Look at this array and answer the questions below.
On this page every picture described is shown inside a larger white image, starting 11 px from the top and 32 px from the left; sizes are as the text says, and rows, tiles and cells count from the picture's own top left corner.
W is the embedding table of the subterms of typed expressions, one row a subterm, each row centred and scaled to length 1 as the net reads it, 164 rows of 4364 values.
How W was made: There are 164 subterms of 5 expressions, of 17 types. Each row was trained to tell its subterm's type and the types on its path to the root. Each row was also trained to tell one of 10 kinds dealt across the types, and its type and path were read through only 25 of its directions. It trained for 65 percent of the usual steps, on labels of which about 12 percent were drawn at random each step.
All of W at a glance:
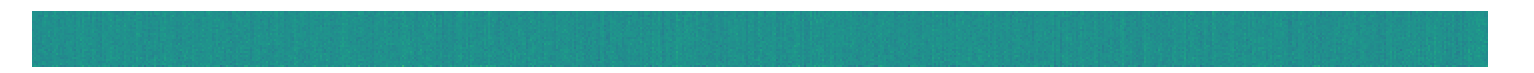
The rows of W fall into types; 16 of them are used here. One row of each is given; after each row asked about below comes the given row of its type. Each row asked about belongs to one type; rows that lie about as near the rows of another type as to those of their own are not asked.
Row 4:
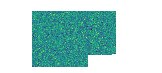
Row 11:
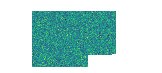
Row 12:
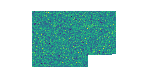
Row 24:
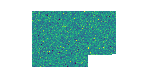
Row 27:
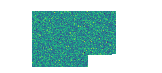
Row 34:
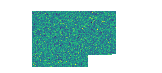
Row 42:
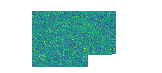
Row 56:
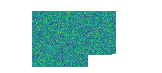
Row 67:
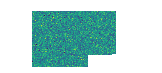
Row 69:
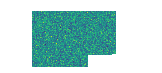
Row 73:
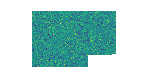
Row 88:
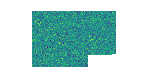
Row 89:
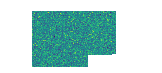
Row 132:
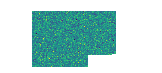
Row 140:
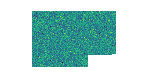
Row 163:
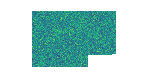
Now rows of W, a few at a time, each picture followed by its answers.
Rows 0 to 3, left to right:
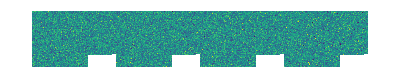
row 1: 163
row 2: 56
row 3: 24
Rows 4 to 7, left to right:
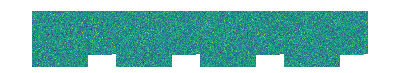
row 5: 12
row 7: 12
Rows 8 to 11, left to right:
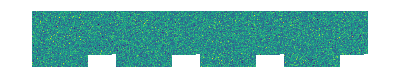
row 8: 163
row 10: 132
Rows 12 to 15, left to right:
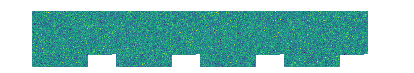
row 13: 11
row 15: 163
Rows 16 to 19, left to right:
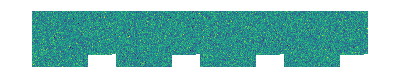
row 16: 12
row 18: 69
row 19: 69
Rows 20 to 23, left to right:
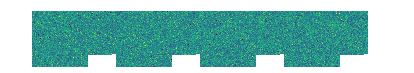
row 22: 24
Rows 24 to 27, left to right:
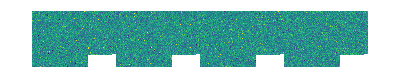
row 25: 69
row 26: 27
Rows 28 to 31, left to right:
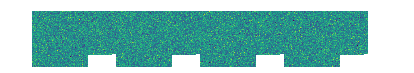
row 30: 24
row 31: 11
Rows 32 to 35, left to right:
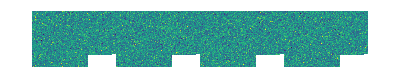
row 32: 132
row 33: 42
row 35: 163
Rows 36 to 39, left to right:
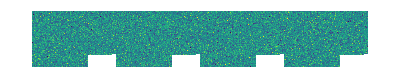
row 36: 69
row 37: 27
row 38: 140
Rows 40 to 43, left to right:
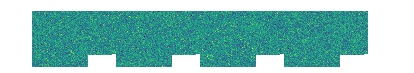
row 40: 69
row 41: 12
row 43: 89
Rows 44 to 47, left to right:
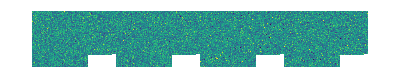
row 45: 140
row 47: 27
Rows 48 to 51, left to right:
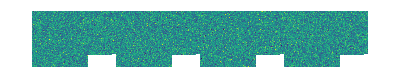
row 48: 89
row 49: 11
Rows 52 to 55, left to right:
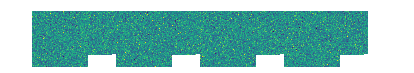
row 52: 132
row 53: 4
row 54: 42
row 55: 34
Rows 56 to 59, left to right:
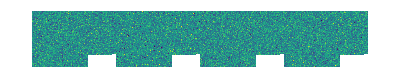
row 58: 12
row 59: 56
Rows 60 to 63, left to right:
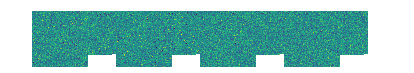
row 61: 24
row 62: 56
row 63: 11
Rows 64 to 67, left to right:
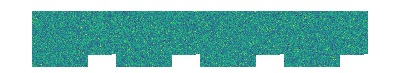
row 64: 89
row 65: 27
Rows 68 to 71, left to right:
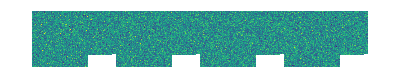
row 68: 42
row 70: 89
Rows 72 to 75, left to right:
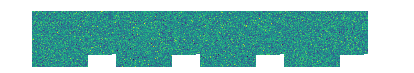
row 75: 67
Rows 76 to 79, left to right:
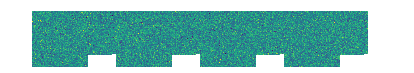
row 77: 163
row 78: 132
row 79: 27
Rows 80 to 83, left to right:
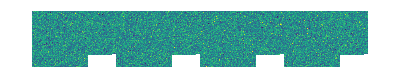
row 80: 12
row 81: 89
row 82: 88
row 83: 12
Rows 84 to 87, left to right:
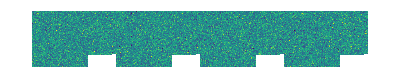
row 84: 89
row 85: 11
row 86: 88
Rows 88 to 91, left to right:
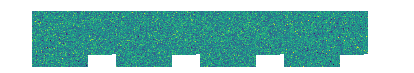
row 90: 163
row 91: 4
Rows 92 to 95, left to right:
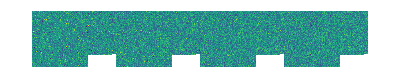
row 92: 24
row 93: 88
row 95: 11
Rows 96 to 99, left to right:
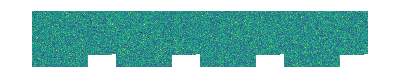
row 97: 88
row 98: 89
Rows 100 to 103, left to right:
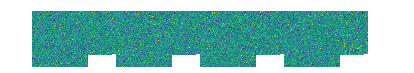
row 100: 12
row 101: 88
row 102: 34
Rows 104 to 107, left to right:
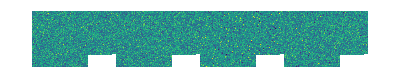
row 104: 163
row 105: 27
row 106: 34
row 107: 89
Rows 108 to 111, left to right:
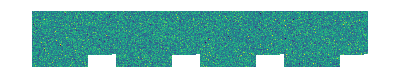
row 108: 27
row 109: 42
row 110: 34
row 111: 88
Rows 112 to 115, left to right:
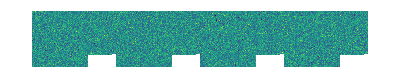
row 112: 69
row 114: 56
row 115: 67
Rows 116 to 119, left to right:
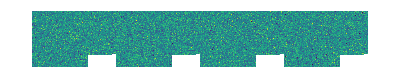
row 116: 27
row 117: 67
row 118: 56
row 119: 140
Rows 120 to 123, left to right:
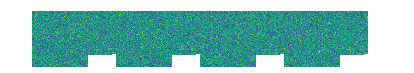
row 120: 163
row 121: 24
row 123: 11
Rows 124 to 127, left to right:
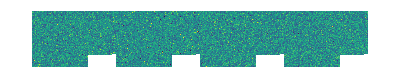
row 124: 69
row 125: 140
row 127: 11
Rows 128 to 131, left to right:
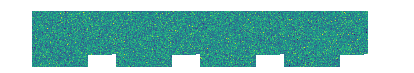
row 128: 12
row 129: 88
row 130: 67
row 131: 88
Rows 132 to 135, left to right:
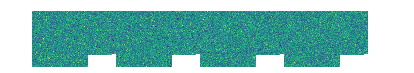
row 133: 132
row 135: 163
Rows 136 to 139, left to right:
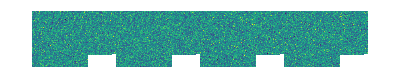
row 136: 56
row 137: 163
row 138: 140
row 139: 42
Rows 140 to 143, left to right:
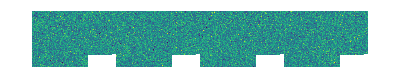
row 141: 11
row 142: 88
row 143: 140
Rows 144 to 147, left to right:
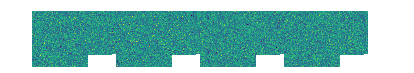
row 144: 89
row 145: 56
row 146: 27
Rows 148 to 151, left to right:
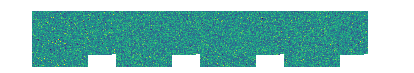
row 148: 132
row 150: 27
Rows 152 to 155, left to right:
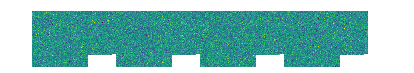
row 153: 11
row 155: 4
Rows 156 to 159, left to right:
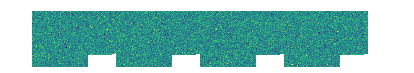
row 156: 69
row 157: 42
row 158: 89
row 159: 67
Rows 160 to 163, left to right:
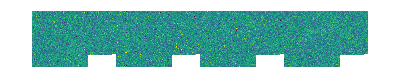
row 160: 132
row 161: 4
